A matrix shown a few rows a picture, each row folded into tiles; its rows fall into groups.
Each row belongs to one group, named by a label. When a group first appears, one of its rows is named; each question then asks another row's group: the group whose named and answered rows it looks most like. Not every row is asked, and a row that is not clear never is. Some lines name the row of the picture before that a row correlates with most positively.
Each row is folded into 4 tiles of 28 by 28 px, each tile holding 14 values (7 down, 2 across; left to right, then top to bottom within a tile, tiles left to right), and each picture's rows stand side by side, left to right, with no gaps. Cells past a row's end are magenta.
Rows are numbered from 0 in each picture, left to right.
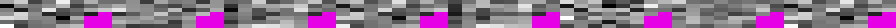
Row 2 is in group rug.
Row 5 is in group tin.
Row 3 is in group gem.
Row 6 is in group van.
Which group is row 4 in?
rug
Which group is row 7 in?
gem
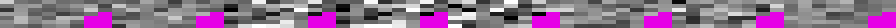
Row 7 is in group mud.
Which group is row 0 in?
van
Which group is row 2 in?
rug
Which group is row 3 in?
rug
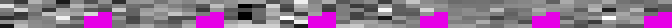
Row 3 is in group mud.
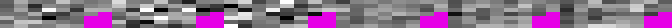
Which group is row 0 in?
mud
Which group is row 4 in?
rug
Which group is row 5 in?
rug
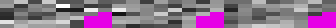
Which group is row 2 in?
rug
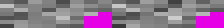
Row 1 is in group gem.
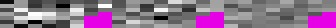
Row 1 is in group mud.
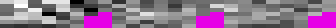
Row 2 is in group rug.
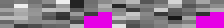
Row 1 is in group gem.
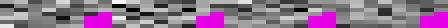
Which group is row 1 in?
tin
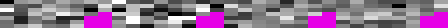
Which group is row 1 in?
van
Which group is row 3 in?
tin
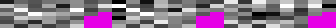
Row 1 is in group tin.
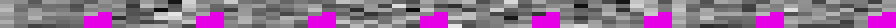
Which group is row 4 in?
gem
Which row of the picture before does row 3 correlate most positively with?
2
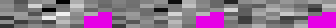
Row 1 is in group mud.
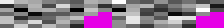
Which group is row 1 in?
van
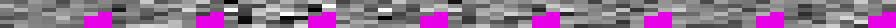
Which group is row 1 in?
rug
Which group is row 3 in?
mud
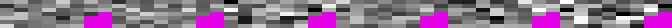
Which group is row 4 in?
mud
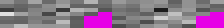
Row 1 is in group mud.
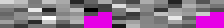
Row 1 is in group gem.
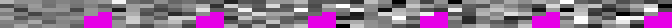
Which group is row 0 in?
tin
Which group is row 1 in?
van
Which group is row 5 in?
van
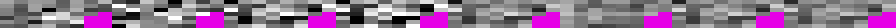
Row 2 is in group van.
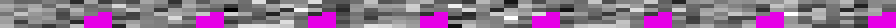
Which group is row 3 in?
rug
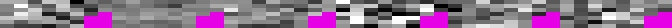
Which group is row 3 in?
van
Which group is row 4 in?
rug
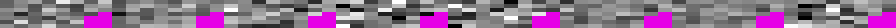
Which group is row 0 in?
mud
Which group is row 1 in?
rug
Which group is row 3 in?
gem
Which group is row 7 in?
mud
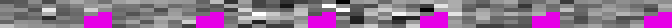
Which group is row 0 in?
mud
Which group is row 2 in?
tin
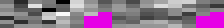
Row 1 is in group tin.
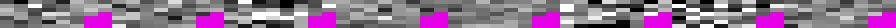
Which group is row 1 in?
gem
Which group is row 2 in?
tin
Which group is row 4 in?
rug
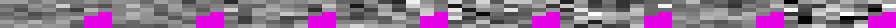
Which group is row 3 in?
mud
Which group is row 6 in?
tin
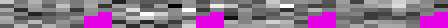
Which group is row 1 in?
tin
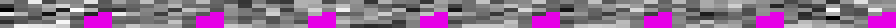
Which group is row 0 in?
rug
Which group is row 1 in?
rug
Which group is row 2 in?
mud
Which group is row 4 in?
rug
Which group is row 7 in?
mud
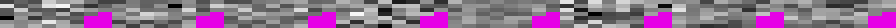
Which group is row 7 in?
tin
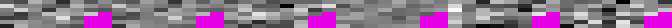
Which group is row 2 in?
tin
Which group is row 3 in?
gem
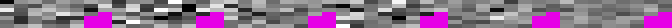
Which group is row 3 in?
gem
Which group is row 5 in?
van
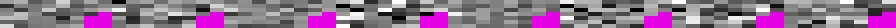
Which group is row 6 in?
van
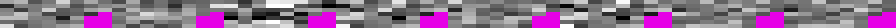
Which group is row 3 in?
gem
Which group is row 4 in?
van
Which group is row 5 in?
gem
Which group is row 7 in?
rug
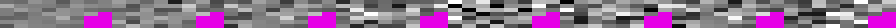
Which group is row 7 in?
mud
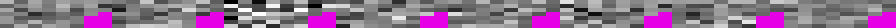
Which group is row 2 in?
tin
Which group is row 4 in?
rug
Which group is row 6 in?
mud
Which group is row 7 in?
van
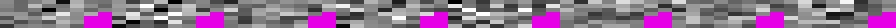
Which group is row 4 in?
tin
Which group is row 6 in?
van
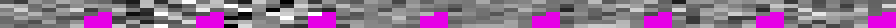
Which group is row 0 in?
tin
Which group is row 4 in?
rug
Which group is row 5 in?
rug
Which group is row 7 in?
tin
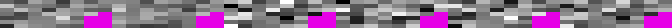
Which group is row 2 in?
gem
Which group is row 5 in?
gem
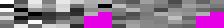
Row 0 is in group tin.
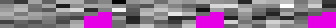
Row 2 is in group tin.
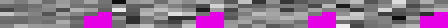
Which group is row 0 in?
rug
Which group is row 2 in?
tin
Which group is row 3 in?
gem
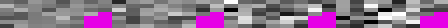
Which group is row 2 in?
van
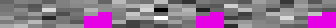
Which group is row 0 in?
mud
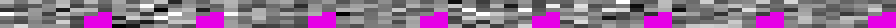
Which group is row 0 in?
rug
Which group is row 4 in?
tin
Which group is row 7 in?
van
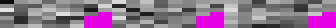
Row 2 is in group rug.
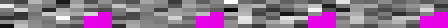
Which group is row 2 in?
van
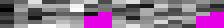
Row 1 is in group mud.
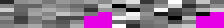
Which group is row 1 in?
gem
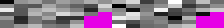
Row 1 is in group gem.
